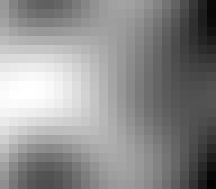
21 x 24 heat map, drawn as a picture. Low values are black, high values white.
The middle left is the ninth with the highest average. No lone cell stands out from its neighbours. The middle right is the calmest part. Values rise toward the left. No regular stripes run through it.
